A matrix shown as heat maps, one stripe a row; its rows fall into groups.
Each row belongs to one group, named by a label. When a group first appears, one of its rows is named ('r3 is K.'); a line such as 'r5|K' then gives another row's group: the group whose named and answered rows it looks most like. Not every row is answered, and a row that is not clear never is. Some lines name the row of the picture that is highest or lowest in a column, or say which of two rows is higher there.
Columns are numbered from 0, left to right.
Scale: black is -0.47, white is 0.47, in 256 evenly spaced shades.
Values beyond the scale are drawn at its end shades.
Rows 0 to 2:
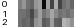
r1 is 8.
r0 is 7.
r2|8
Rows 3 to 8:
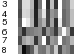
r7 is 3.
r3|3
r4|3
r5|3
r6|8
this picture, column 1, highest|5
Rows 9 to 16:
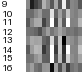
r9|7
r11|3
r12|8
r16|7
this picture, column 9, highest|9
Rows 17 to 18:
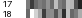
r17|8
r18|3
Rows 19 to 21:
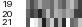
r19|8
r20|8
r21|3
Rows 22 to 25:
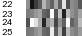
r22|7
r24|3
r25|3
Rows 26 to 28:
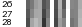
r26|3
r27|3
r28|3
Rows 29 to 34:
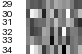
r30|3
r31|8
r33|7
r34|3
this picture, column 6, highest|30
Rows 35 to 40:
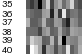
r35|8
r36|7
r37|7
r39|3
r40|3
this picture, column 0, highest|37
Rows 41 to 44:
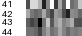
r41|3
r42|7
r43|8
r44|8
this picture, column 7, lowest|41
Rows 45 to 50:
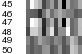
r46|8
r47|3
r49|8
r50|8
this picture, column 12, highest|50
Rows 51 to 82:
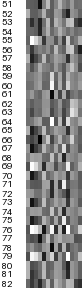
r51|8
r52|7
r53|8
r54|8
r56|8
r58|8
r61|7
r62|8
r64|3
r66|8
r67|7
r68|3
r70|7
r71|7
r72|7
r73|7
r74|3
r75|7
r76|3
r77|8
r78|7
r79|3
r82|8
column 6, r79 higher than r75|Yes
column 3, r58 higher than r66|Yes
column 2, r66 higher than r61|No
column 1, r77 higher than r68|No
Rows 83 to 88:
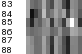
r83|7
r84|7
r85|8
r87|7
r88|7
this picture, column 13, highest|86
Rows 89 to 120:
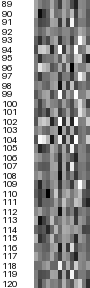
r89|7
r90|7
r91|7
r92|8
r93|8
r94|3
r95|8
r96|3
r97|8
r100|8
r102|3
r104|3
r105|7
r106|7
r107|7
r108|7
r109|8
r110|8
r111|8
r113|7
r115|7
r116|7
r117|7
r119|7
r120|8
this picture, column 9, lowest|96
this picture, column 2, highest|104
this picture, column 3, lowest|110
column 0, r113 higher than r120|Yes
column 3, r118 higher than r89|Yes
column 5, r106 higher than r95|No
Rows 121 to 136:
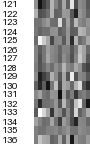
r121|7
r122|7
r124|8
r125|3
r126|8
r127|8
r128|8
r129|7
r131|7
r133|3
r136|3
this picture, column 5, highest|130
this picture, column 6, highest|123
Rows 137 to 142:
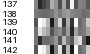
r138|8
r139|3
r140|3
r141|8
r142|3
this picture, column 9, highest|137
